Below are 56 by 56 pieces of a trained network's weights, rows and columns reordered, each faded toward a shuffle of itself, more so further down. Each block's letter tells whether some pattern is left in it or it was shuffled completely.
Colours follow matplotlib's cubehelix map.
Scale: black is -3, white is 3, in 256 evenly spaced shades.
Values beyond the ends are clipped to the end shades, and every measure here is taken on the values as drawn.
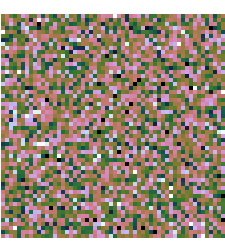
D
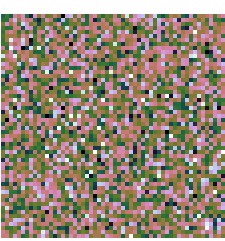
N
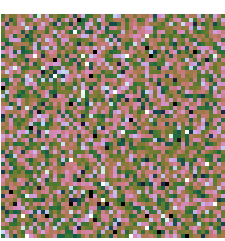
D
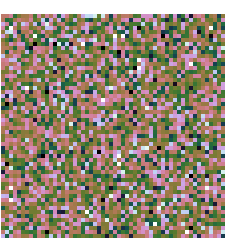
D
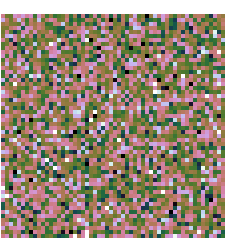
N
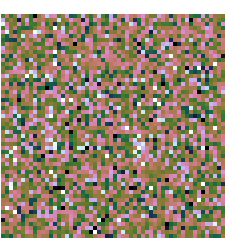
N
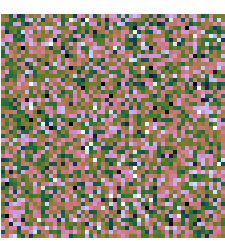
D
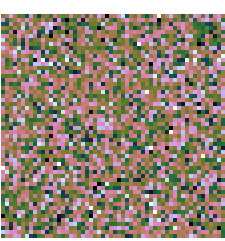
D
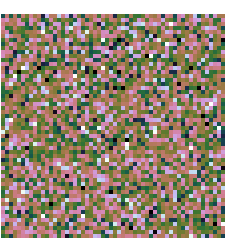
D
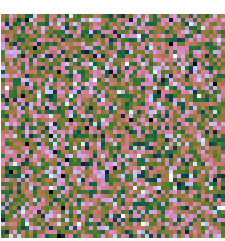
N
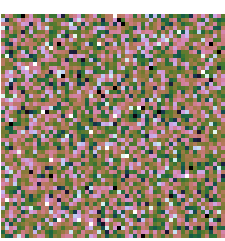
D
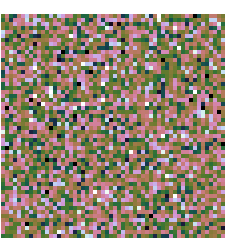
D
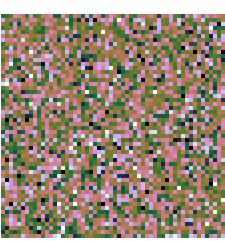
D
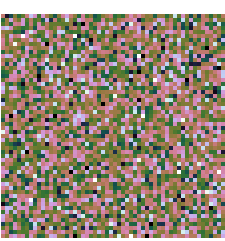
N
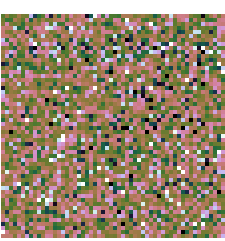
N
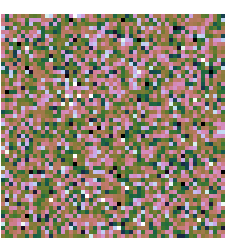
N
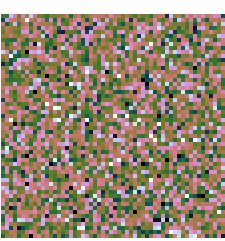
N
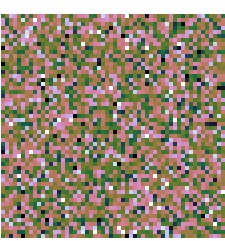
D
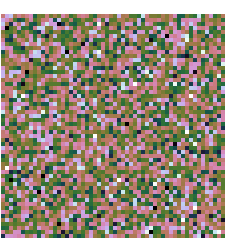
D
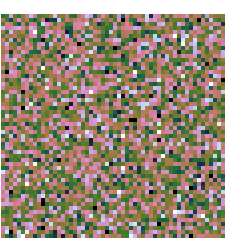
D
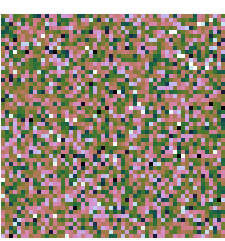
D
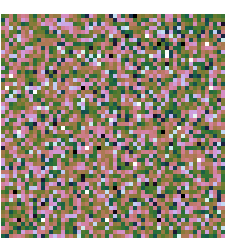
N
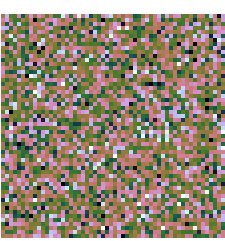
N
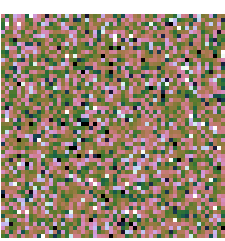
D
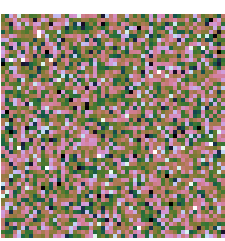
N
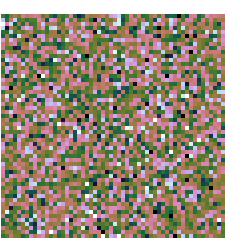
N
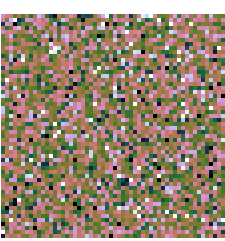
D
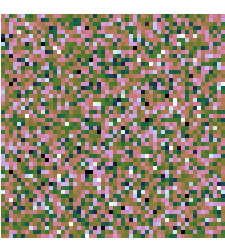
D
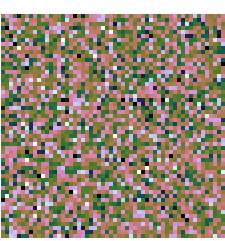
N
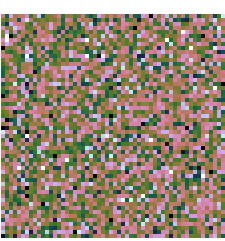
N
